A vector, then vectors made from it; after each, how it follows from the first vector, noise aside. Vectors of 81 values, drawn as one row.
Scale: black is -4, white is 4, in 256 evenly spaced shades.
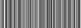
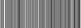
partly zeroed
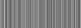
shrunk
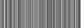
shrunk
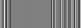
partly zeroed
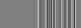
partly zeroed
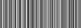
wrapped around
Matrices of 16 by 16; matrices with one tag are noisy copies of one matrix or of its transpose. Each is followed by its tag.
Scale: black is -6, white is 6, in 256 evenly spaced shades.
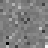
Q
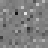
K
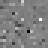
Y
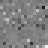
Q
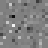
K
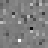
Y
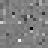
Y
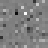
K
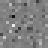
K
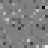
Q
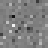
K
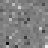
Q
